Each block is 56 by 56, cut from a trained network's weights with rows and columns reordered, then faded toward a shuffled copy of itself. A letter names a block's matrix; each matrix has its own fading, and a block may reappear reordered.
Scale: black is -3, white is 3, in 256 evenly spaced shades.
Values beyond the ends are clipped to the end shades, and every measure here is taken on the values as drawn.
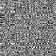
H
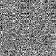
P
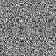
H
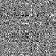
P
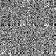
P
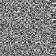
H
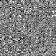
P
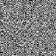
P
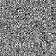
P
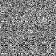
H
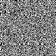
P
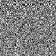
P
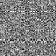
H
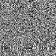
P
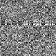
H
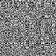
H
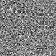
P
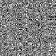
P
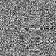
H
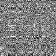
H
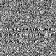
H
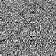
P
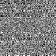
H
